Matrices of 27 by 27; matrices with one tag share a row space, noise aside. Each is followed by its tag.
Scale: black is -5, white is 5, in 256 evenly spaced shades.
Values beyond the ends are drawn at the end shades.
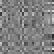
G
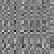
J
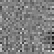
G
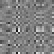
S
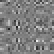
S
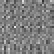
J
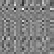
J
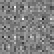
J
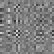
S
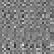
J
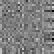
G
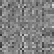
G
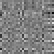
G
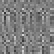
J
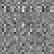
J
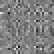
S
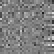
G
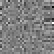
G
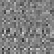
J
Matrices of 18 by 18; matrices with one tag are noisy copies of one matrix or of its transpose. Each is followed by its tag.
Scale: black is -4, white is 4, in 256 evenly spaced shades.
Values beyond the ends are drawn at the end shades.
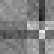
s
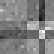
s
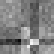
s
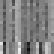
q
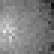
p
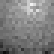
p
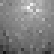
p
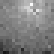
p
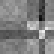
s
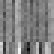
q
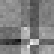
s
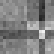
s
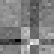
s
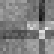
s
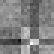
s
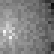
p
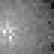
p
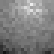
p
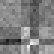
s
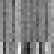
q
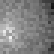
p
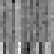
q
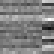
q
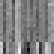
q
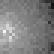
p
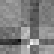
s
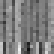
q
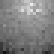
p
